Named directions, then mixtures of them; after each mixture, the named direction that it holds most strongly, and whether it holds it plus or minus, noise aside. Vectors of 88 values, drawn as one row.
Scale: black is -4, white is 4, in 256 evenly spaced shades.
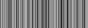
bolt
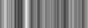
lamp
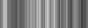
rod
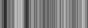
lamp, minus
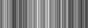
rod, plus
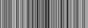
bolt, plus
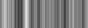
lamp, plus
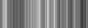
rod, plus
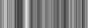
lamp, plus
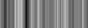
lamp, minus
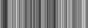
rod, minus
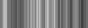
rod, plus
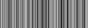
bolt, plus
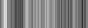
rod, plus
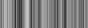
lamp, plus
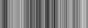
rod, minus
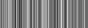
bolt, minus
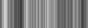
rod, plus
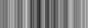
rod, minus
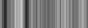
lamp, minus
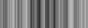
rod, minus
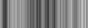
rod, minus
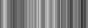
rod, plus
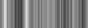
lamp, plus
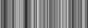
lamp, minus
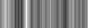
lamp, plus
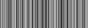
bolt, plus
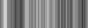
rod, plus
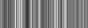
lamp, minus
